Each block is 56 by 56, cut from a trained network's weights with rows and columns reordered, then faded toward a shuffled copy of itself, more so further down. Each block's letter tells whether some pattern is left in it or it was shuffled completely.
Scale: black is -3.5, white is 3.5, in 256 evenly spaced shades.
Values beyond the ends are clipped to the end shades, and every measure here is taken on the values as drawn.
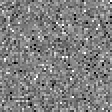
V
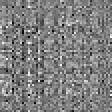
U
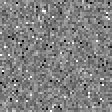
V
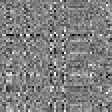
U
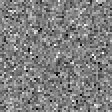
V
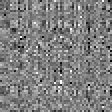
U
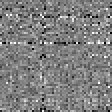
U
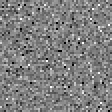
V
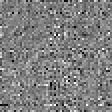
U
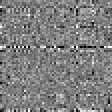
U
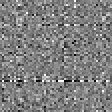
U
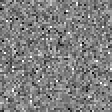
V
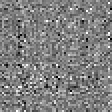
U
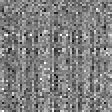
U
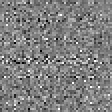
U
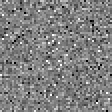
V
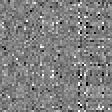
U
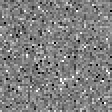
V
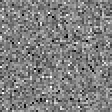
V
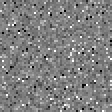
V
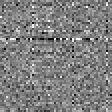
U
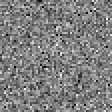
V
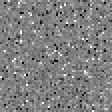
V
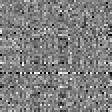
U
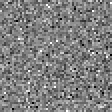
V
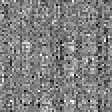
U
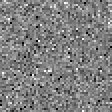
V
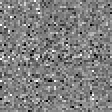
U
